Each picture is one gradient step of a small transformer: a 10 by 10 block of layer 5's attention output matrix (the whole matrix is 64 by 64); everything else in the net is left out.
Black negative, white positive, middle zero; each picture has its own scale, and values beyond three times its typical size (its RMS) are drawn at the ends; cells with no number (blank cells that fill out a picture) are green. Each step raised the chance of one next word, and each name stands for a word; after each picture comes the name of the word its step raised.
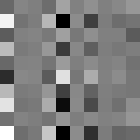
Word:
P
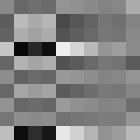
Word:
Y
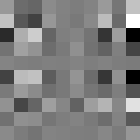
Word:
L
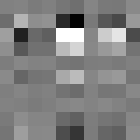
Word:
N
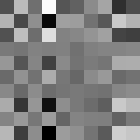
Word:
P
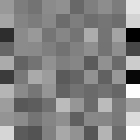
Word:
L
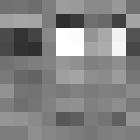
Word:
N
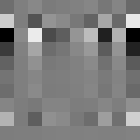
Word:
N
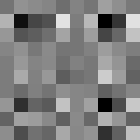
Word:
P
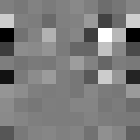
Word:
N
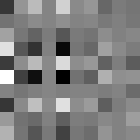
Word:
L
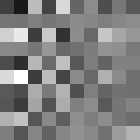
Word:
L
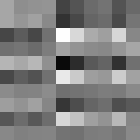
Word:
L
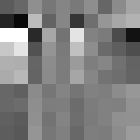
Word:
N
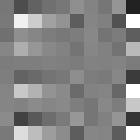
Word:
P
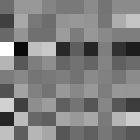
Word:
Y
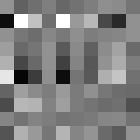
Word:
P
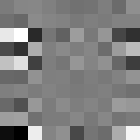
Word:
Y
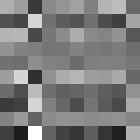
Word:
P
